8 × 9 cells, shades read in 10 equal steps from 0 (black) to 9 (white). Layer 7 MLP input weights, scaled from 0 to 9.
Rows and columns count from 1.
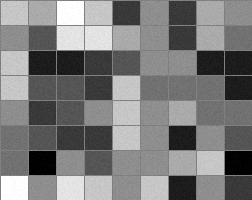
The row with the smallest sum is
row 3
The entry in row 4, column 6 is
4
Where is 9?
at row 1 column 3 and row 8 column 1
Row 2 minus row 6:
1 0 6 6 -1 0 1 1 1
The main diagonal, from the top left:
7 3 1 2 7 5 6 5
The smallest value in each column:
4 0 1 2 2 4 1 1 0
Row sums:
49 47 26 35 41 32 35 49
